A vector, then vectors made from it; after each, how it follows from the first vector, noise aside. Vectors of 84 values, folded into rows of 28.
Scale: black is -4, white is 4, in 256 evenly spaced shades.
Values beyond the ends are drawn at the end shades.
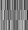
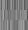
shrunk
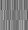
shrunk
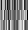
scaled up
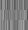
shrunk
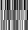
scaled up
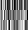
scaled up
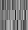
wrapped around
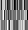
scaled up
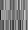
reversed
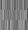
shrunk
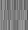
shrunk
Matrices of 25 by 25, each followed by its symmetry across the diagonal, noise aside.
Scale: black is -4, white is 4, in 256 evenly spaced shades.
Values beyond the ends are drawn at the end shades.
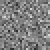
antisymmetric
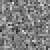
neither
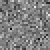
neither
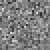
antisymmetric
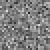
antisymmetric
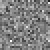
neither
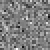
antisymmetric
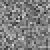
antisymmetric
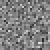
antisymmetric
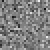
neither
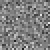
antisymmetric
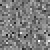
neither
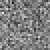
antisymmetric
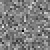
neither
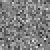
antisymmetric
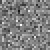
neither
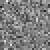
antisymmetric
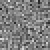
antisymmetric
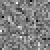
antisymmetric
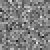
antisymmetric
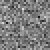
neither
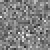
neither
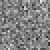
neither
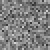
neither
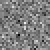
neither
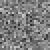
neither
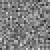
antisymmetric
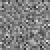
antisymmetric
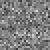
neither
